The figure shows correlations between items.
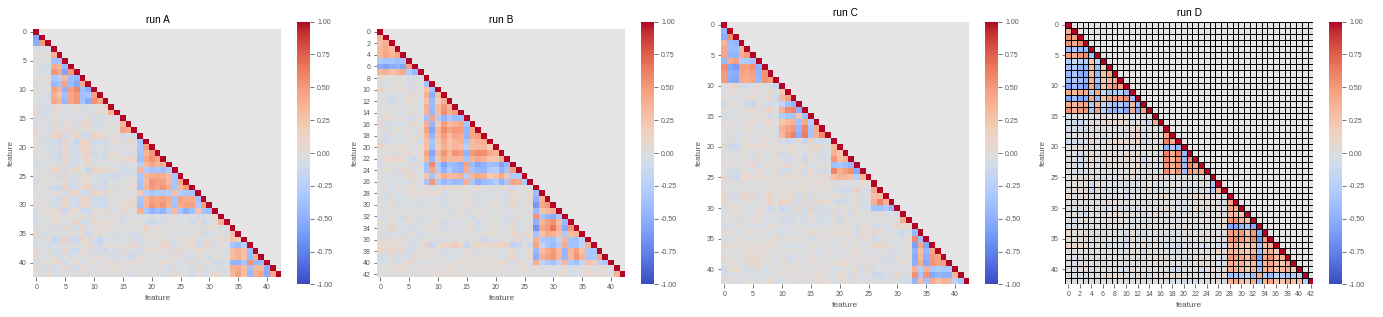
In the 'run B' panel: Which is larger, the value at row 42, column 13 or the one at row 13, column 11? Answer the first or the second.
the second
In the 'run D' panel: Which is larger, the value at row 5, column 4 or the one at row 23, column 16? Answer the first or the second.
the second
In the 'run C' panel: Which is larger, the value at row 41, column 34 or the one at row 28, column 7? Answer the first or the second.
the second
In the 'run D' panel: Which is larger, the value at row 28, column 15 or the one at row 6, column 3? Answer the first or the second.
the first
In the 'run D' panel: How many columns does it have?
43
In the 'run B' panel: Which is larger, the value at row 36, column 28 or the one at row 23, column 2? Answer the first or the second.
the second
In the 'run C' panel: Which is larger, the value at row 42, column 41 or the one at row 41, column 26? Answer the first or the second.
the second
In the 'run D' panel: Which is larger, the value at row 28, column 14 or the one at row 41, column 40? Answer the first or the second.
the first
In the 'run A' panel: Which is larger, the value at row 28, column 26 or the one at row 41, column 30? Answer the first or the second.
the second
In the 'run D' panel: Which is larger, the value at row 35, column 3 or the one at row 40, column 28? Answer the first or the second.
the second
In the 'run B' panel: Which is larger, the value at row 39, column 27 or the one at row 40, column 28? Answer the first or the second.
the second
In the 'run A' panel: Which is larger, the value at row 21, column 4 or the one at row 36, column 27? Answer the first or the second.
the second
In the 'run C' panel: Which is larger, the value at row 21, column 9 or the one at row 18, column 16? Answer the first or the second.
the second
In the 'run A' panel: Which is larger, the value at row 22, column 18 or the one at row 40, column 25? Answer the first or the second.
the second
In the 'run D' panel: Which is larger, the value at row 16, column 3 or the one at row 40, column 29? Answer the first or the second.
the second
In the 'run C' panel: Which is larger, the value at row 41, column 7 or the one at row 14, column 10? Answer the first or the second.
the second
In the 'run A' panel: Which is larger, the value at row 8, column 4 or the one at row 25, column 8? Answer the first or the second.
the second
